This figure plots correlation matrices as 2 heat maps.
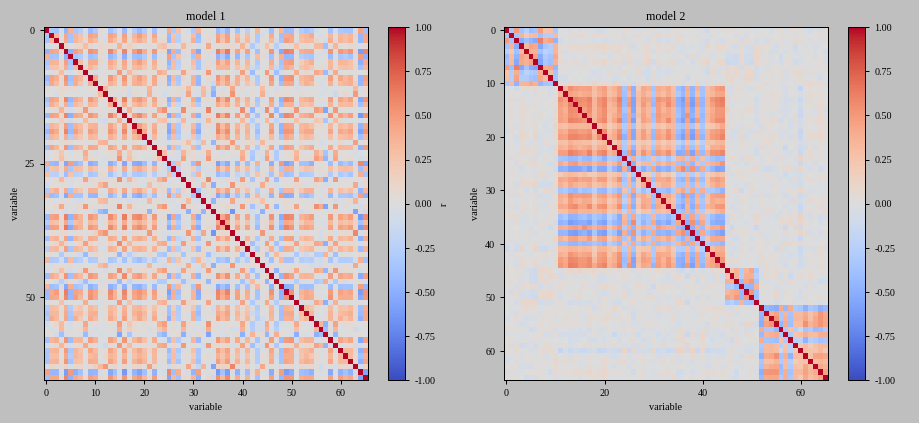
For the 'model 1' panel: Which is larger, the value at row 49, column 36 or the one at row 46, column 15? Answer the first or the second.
the first
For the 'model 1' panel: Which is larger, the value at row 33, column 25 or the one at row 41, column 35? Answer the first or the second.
the second
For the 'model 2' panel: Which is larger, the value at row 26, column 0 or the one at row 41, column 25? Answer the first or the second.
the second
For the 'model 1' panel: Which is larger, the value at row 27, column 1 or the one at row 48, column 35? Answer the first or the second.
the first
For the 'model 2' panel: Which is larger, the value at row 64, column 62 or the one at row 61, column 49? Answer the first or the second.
the first
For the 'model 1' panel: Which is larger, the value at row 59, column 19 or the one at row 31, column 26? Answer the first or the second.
the first
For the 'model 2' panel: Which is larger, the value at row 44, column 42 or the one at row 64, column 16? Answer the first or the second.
the first
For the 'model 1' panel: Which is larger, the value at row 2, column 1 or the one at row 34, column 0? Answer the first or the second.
the first
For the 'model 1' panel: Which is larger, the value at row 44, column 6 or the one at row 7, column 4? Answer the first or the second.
the second
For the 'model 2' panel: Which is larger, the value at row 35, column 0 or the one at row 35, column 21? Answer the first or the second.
the first
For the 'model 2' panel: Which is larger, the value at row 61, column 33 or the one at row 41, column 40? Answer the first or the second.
the first
